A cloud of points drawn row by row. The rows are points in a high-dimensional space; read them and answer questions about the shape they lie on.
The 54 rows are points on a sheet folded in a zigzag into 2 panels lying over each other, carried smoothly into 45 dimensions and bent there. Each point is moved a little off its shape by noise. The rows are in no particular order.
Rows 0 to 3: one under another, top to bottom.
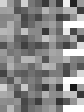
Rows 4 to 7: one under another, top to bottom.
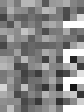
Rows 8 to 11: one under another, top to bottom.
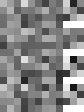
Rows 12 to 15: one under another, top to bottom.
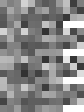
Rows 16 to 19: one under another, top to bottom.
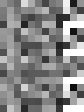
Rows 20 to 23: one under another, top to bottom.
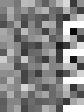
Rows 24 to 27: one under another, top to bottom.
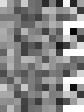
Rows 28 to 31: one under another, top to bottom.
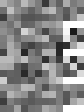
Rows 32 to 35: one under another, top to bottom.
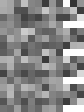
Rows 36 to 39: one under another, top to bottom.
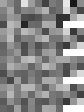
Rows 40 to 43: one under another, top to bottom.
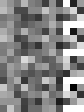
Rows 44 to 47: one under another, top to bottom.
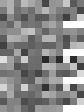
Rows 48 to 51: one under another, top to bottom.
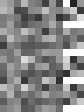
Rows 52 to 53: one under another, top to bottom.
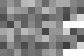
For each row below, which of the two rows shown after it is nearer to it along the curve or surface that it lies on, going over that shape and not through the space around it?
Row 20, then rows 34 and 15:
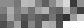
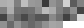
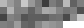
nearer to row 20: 34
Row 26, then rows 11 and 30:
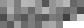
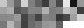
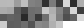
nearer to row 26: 30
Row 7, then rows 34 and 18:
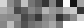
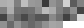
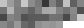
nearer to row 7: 18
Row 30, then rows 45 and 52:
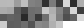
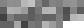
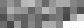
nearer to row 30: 52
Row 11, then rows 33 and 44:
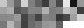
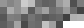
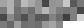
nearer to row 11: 33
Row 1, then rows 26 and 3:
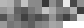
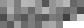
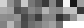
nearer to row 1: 26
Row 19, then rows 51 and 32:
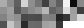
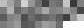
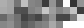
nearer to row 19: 51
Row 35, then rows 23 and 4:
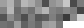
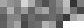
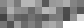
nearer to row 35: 4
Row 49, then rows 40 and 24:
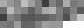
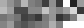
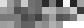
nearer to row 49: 24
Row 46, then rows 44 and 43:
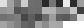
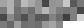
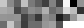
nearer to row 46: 43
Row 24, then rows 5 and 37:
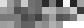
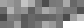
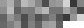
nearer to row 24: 5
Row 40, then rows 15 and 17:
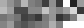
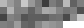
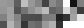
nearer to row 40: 17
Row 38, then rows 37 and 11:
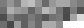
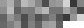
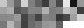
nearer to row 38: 37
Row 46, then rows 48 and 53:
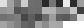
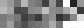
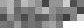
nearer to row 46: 48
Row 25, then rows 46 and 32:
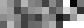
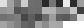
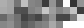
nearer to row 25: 32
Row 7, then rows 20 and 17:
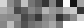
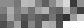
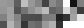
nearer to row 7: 17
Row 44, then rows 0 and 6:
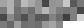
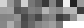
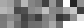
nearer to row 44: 6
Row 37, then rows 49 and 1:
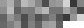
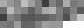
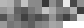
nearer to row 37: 1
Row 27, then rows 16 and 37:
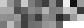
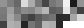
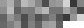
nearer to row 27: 16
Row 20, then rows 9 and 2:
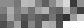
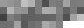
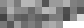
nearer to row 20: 2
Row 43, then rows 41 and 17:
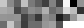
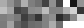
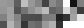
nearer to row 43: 17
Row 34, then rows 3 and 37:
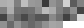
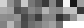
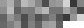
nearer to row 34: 37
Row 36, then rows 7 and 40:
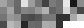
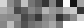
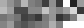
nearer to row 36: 7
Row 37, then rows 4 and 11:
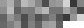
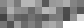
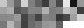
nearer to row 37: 4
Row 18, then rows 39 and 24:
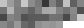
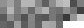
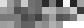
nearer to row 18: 24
